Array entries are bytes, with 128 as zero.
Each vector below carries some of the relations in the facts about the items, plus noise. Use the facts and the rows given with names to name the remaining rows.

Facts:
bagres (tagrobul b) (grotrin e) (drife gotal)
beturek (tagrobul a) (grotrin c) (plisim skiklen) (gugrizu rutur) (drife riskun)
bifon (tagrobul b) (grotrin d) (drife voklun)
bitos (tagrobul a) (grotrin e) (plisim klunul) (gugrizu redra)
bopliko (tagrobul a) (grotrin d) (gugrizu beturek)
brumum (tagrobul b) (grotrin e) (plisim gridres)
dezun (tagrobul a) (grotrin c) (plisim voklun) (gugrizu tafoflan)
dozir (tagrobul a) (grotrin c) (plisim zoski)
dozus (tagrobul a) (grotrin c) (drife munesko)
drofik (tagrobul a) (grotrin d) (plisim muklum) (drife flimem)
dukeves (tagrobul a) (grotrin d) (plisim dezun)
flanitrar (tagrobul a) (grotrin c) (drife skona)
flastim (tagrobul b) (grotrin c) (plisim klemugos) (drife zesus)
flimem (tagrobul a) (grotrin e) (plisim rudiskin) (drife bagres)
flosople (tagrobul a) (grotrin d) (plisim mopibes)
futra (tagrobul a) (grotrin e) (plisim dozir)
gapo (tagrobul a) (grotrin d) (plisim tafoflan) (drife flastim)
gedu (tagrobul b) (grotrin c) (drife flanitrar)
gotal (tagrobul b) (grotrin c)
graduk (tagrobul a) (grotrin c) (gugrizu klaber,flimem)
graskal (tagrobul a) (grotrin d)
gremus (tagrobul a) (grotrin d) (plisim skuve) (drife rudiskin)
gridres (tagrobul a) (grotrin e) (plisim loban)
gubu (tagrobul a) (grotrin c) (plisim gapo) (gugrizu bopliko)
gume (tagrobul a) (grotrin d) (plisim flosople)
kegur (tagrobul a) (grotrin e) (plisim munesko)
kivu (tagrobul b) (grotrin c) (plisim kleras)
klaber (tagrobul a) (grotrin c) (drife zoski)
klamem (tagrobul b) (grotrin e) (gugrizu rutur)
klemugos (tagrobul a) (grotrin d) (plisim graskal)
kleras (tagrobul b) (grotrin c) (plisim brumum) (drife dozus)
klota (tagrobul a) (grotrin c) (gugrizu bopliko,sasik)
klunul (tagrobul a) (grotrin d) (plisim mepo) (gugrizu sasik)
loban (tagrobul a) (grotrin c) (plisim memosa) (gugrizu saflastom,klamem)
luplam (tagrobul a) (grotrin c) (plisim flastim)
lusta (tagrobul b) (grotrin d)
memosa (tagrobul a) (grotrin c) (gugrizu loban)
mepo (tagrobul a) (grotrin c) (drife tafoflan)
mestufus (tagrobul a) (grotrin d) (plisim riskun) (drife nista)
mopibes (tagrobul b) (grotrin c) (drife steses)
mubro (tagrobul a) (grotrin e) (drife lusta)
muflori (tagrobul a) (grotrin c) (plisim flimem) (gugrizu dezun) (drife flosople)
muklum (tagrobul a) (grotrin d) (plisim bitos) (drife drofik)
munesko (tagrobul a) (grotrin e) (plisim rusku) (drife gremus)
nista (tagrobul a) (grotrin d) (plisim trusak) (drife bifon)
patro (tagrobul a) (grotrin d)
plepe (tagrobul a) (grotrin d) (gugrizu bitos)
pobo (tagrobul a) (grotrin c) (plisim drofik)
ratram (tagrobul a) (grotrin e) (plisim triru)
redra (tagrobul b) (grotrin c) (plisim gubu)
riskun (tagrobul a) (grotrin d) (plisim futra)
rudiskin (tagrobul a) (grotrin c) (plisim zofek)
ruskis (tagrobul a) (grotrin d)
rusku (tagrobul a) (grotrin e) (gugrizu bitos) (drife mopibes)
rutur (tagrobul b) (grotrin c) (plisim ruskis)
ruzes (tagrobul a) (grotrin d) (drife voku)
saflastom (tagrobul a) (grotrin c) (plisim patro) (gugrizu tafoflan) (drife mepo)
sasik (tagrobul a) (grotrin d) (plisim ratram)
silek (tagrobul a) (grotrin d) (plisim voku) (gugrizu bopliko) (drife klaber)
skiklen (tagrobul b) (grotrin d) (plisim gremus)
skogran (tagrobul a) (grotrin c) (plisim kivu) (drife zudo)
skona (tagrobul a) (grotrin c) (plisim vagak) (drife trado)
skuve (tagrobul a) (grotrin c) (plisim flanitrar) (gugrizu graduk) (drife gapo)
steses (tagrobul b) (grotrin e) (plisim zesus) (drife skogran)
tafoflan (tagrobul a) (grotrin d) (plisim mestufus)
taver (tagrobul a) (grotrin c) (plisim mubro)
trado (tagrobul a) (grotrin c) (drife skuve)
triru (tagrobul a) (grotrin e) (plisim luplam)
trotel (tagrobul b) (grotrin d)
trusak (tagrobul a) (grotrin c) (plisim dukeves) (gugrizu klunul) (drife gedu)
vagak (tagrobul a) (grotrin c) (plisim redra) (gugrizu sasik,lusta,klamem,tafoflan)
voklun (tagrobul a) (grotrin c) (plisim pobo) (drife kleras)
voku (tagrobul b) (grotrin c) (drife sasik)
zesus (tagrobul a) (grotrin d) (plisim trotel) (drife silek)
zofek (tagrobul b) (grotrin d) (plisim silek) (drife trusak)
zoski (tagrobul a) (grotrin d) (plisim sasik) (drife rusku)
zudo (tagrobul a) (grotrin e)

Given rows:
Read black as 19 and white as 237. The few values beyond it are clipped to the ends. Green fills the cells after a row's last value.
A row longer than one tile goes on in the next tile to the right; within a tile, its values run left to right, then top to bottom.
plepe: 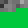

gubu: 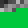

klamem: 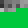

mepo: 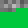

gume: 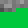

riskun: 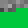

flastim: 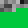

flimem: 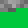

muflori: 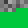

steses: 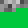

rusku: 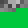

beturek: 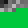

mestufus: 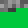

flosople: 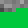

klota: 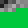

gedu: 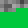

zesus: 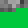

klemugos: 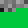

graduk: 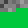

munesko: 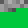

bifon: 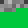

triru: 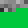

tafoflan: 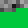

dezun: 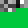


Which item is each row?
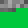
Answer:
gremus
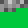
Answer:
nista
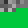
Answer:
trusak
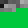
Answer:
klunul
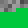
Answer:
voku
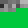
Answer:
bitos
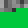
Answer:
skona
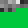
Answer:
zoski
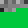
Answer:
luplam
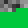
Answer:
vagak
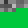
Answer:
skuve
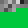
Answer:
mopibes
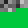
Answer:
loban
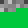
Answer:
kleras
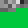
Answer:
klaber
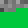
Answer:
dozir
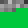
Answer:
dozus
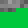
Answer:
ruzes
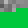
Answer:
brumum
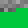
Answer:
futra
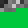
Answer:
silek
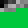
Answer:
bopliko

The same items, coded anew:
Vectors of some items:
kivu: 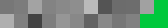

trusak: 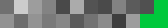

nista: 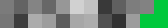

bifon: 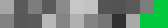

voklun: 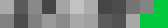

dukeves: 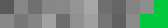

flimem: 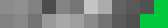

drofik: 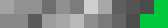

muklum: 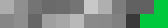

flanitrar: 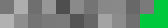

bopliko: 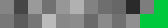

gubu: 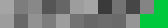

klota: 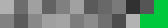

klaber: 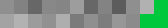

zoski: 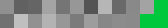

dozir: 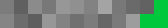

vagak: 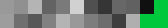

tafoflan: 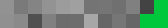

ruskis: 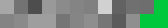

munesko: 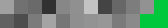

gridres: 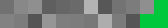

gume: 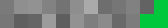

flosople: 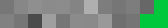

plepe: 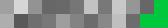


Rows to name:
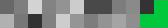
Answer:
loban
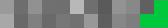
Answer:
muflori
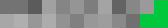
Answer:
zesus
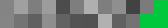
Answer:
zofek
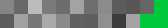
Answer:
steses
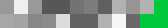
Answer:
rusku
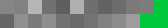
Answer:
skogran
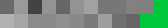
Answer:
gapo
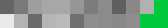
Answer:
flastim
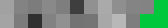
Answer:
mepo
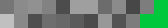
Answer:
gedu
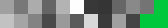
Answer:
dezun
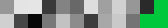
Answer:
bitos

